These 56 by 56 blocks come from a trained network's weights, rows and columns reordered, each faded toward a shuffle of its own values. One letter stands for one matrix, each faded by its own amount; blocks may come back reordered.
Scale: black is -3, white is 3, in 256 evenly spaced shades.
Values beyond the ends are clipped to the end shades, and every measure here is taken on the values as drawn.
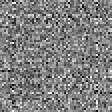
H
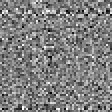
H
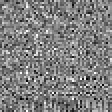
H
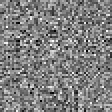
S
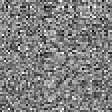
S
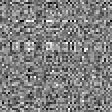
H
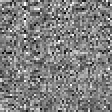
S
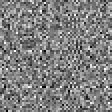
S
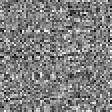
S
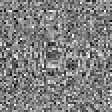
S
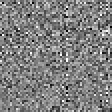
H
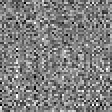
H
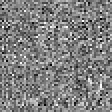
S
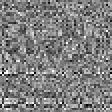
H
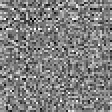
S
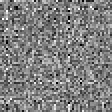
H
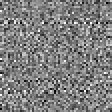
S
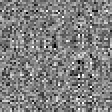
H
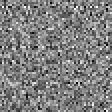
S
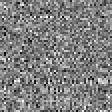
S
